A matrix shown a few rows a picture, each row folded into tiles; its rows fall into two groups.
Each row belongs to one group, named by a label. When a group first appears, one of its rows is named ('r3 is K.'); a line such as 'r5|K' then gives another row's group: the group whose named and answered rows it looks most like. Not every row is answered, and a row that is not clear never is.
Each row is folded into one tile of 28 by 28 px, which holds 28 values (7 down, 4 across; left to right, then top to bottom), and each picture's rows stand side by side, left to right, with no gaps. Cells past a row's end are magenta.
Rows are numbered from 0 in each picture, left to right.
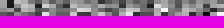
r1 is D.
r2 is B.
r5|B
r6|B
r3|D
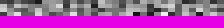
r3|D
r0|D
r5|D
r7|D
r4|B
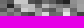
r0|B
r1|D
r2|B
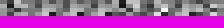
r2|B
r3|B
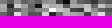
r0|D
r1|B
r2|D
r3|D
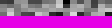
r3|B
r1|B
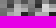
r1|B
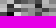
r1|D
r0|D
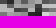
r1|D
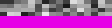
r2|B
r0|B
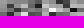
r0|D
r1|B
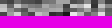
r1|B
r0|D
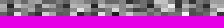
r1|D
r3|D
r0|D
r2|B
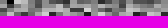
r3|D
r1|B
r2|D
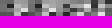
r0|B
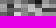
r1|D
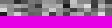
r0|D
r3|D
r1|B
